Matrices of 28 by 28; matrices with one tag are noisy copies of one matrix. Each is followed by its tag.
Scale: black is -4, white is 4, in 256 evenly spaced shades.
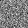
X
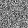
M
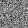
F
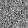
M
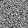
X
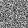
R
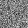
M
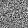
F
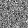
M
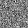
M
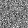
M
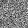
F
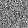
M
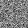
R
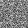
R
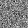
M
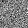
F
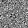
F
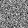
X
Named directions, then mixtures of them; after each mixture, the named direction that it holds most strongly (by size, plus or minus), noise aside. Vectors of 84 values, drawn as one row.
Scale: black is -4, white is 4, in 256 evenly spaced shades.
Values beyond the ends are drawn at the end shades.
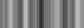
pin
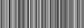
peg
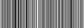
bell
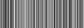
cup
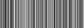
cup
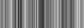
pin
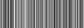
cup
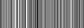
bell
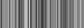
peg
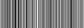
bell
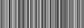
peg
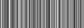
peg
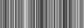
cup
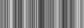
pin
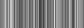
cup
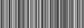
peg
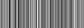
peg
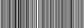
bell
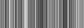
pin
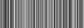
cup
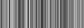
peg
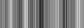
pin
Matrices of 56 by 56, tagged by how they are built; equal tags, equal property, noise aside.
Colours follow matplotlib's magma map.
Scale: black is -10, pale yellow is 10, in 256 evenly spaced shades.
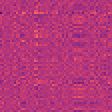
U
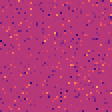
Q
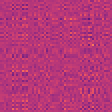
U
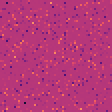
Q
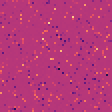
Q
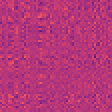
U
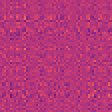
U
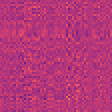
U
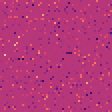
Q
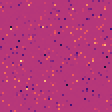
Q
